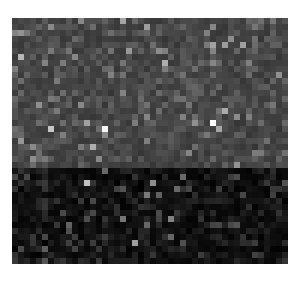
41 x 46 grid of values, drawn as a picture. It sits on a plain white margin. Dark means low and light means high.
Overall the values sit about 20% of the way up the scale. A horizontal seam about 60% of the way down splits the table, and the top part is higher. There are no regular stripes.
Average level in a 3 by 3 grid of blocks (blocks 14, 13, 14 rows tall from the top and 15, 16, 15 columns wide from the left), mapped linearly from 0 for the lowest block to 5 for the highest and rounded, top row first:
555 | 444 | 000
